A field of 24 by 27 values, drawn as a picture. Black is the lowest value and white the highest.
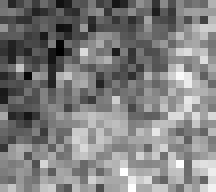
The top left is the ninth with the lowest average. There is an overall slope up to the bottom right. There are no regular stripes. Neither half mirrors the other.
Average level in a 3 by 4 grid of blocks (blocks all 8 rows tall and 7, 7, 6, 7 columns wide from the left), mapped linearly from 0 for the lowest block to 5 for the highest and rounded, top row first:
0 1 1 3 | 1 3 2 5 | 3 4 5 4
